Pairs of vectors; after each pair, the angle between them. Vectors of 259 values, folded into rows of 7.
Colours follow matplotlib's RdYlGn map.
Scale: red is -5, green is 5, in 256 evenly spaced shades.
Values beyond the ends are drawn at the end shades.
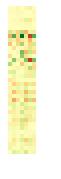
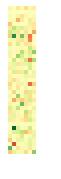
partly aligned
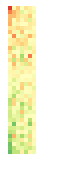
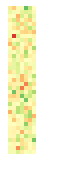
orthogonal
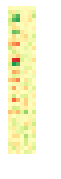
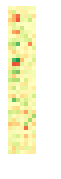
nearly opposite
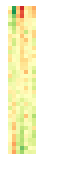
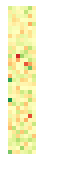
orthogonal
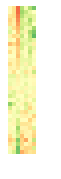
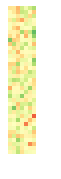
partly aligned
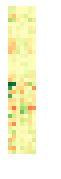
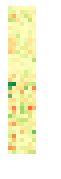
nearly parallel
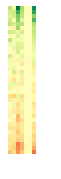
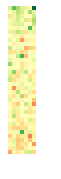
partly aligned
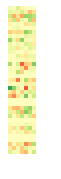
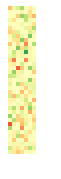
orthogonal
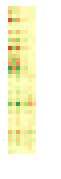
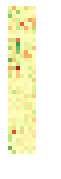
partly opposed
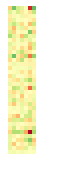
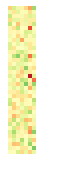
partly aligned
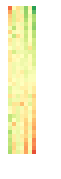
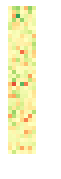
orthogonal
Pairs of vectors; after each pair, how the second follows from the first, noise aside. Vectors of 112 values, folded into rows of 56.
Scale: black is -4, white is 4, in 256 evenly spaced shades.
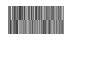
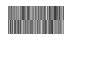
wrapped around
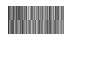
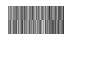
reversed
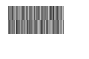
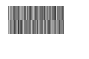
reversed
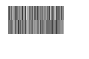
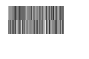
reversed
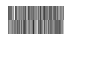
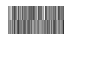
wrapped around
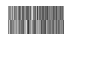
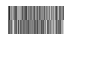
wrapped around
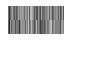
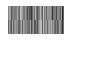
reversed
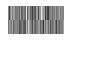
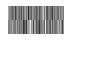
reversed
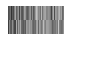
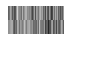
wrapped around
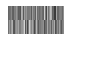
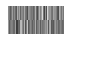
reversed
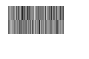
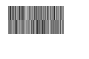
wrapped around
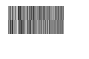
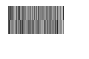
wrapped around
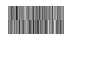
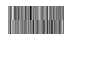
wrapped around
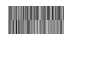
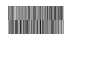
wrapped around
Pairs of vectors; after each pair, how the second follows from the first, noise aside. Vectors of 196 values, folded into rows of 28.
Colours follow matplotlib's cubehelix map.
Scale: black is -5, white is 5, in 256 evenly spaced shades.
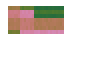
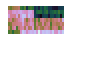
scaled up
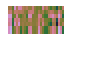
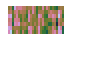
copied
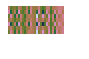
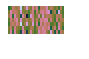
wrapped around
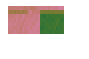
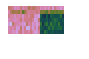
scaled up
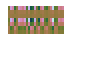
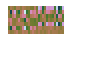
wrapped around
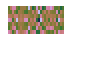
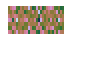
copied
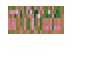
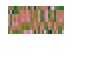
wrapped around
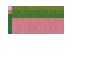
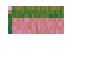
copied
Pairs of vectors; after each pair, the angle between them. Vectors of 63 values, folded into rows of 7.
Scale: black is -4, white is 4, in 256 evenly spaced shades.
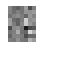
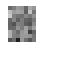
partly opposed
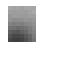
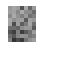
partly aligned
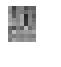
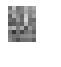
nearly opposite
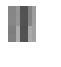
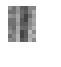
nearly parallel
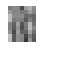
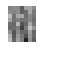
nearly parallel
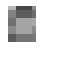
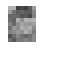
nearly parallel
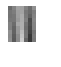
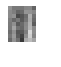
nearly opposite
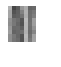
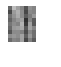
nearly opposite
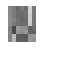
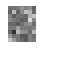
partly aligned
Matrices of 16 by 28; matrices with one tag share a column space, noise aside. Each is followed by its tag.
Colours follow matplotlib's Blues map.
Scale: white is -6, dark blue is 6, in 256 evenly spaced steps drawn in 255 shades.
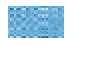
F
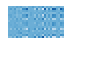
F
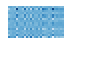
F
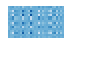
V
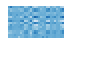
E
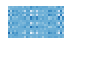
V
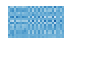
E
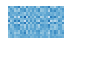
E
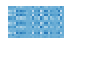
V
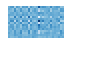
E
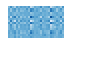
E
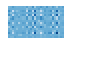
V
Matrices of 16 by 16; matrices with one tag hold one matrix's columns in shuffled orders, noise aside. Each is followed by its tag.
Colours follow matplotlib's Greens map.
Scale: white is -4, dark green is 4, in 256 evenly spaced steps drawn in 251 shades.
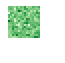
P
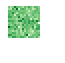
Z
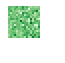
P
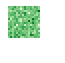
P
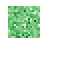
P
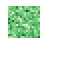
P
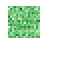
Z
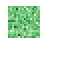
Z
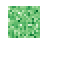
P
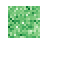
Z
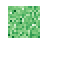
P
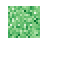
P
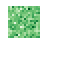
Z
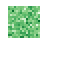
P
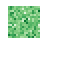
P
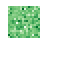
Z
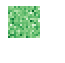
P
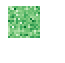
Z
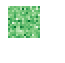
Z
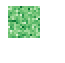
Z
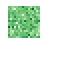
Z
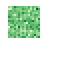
Z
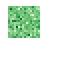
Z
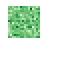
Z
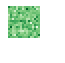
Z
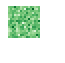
Z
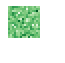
P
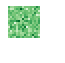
Z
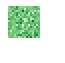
P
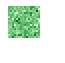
P
